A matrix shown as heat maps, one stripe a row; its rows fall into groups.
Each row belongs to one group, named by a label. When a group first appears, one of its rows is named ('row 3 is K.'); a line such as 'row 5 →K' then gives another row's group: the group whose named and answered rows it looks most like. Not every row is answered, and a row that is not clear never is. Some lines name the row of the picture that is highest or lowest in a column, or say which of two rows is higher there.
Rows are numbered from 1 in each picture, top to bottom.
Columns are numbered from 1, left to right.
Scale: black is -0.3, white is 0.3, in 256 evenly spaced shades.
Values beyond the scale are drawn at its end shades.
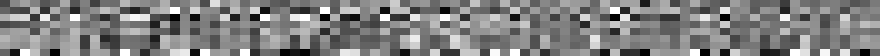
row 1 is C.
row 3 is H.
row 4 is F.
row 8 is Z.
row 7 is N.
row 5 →H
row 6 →N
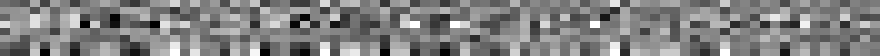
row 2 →H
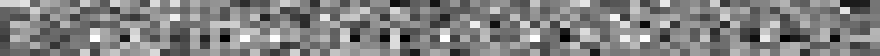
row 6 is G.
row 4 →C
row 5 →G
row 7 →C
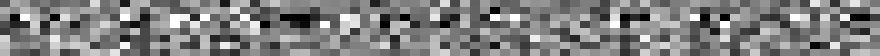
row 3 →Z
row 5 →G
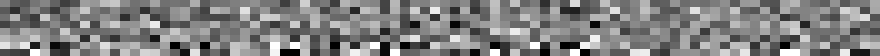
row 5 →Z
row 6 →N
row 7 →G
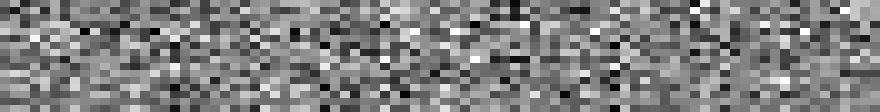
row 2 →F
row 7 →H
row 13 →H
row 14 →G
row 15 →F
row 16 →H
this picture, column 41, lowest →14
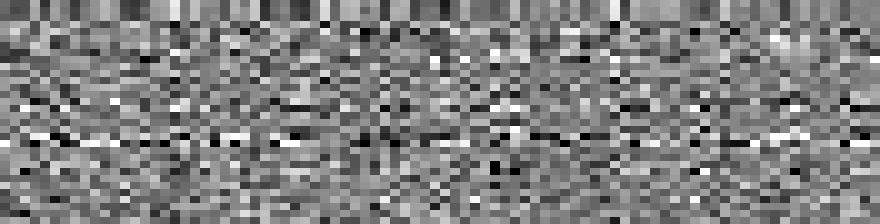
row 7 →C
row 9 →F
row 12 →H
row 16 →Z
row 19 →Z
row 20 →C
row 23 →H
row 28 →G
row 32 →H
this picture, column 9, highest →21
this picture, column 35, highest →16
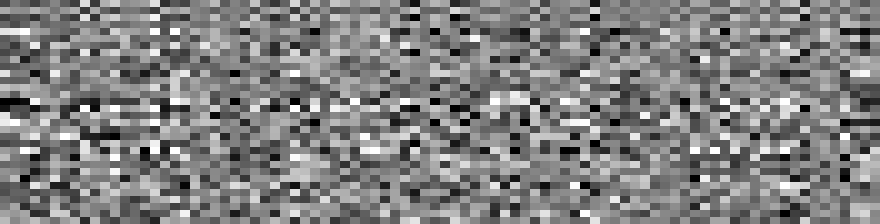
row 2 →N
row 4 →F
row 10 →F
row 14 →Z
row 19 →N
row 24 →F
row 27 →C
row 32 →N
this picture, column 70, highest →22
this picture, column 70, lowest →26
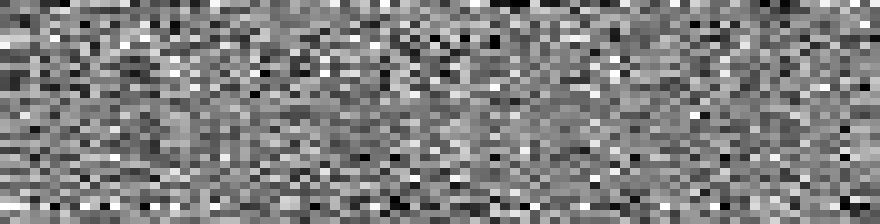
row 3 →F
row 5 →H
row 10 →N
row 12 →F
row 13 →G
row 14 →N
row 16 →C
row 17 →Z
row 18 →N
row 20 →G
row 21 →N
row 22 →F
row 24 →H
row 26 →N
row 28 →Z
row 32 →C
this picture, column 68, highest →1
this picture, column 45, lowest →11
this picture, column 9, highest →30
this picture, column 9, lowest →4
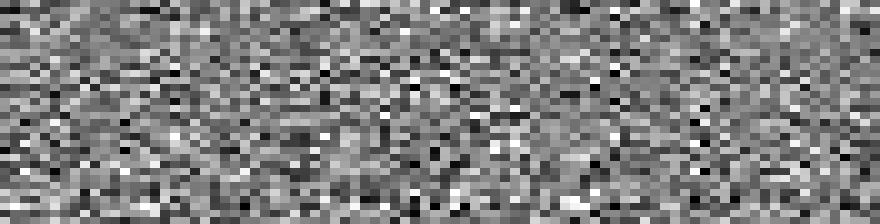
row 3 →H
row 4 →Z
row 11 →H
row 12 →N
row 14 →F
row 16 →Z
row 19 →Z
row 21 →Z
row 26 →C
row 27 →F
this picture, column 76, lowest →2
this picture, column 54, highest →32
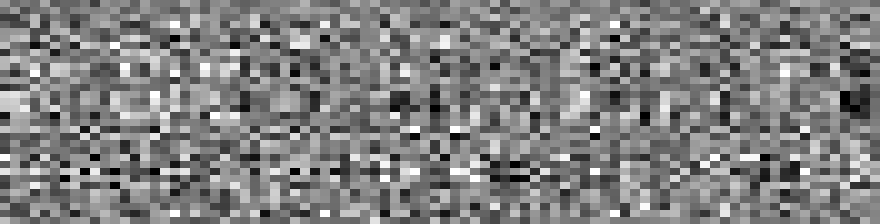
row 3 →G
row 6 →H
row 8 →C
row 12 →H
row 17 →C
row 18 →C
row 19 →N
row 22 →G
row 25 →N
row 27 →C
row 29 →G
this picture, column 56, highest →23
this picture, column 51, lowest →26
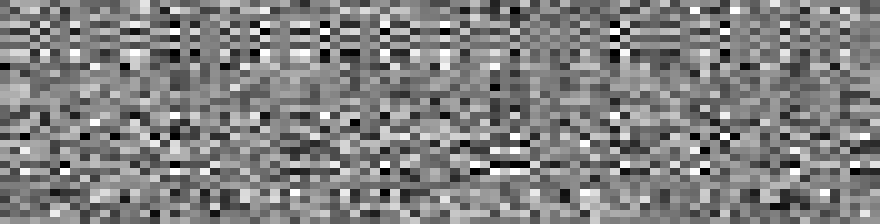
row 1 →C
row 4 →H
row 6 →H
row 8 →H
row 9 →H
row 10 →G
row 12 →G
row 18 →G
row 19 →H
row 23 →N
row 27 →C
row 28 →G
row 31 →F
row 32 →N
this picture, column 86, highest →24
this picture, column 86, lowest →25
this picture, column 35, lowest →8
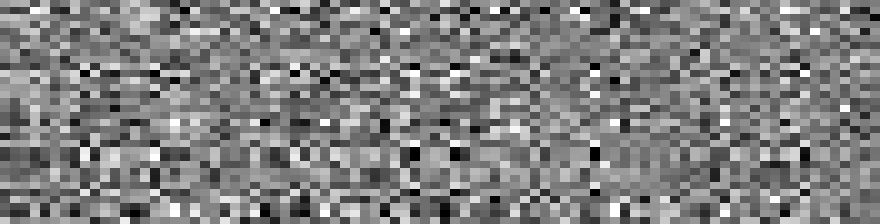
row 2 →C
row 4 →H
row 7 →Z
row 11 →N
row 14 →N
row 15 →Z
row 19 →Z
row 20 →G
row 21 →N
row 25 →F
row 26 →F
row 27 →N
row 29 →C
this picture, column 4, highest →2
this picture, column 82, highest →5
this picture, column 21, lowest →24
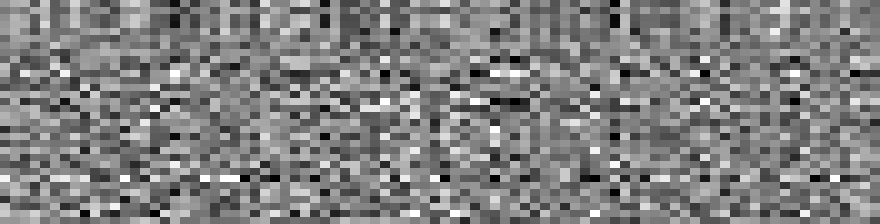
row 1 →H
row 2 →C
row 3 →H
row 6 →C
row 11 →Z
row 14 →N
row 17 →N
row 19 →G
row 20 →H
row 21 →G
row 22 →N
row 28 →H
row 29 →G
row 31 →N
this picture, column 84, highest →26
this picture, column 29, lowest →11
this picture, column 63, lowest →11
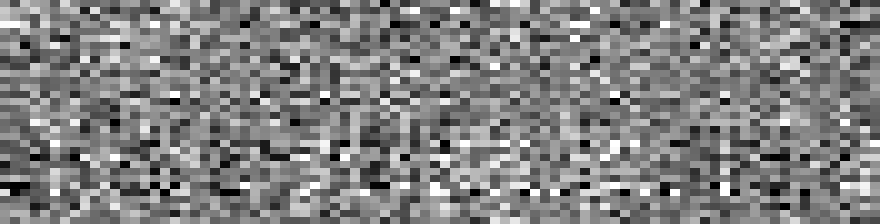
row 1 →Z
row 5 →Z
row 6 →C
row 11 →N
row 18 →C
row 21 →F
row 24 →G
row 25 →F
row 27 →F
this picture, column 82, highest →24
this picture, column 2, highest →4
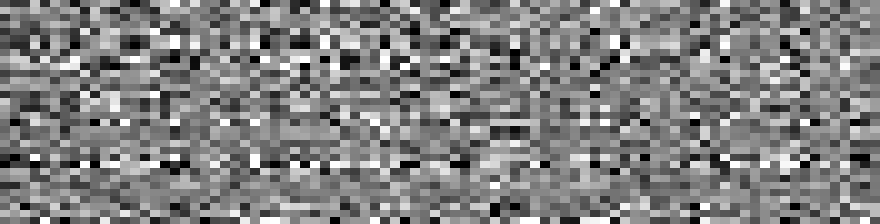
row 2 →N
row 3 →G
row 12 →C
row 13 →N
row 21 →Z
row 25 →H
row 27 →G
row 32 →G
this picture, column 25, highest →32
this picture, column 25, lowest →30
